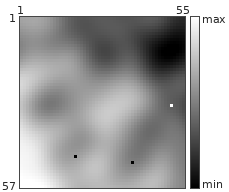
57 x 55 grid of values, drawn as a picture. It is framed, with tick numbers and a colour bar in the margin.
Slope: up to the bottom left. Ninth with the lowest average: top right. Odd rows or columns: none. Lone odd cells: 3, 1 higher and 2 lower than their neighbours.
